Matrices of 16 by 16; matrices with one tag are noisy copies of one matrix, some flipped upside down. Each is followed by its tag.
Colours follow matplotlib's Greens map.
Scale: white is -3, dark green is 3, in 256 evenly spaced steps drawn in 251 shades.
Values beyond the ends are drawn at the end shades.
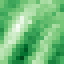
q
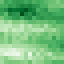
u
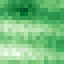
u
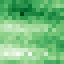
u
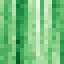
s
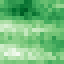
u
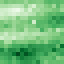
u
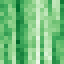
s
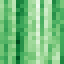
s
